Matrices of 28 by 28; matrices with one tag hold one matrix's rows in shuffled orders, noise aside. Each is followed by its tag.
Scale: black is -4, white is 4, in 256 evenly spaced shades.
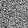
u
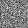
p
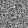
p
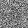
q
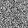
q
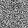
q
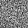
p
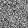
u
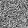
u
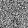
q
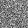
p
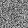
q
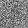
q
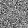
u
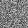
p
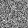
p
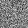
p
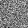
u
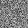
p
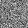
p
